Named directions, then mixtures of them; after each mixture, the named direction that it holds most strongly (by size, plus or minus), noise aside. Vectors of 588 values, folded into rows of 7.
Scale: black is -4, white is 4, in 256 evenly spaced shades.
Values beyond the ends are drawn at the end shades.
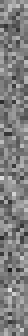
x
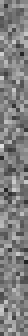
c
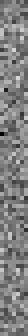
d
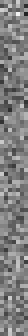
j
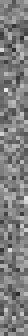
d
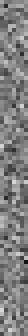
c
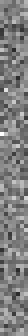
d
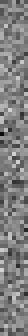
d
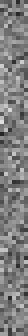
j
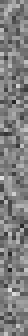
x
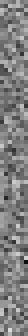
j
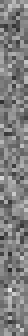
x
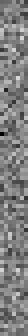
d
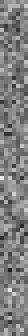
x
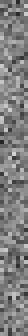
j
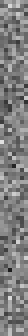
j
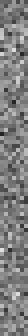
d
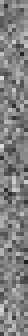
c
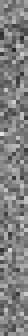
d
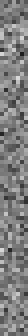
d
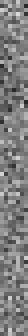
j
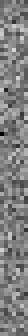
d
